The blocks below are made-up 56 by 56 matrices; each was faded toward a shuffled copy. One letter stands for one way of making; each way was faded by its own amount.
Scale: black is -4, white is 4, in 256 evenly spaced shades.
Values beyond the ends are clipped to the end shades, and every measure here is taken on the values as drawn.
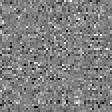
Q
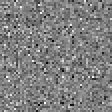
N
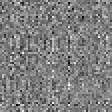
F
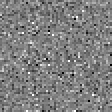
N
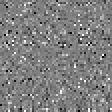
Q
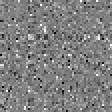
Q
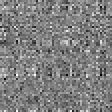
F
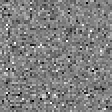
N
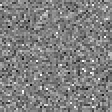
N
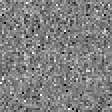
N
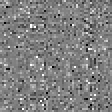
Q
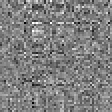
F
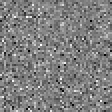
N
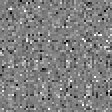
Q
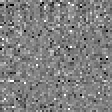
Q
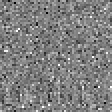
N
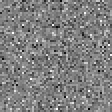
N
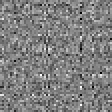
F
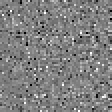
Q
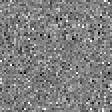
N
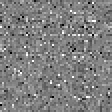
Q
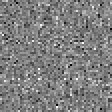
N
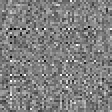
F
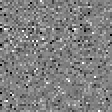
Q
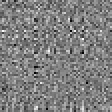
F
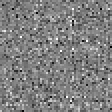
N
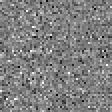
N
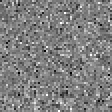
N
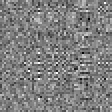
F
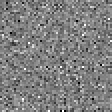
N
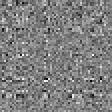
F
